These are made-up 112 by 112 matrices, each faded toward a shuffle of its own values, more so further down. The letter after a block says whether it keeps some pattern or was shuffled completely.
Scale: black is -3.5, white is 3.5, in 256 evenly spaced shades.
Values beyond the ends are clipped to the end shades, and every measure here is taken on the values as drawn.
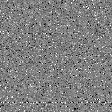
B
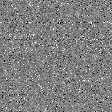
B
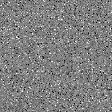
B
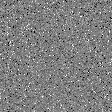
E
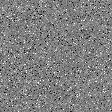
E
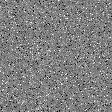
E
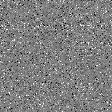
B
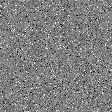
E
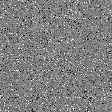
B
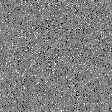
B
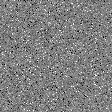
E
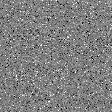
B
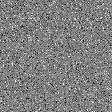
B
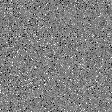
B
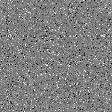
B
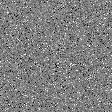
E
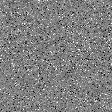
B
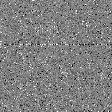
B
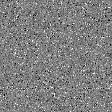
B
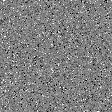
E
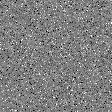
E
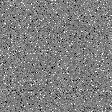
B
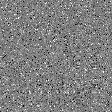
B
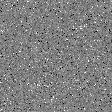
E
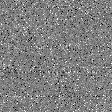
B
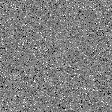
B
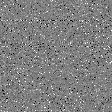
B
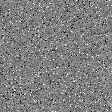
E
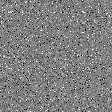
B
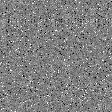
B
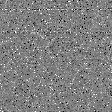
B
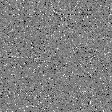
B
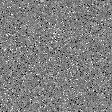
B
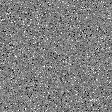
E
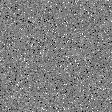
E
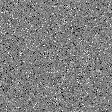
E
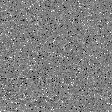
B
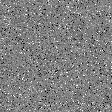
B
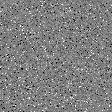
B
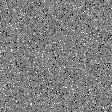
E
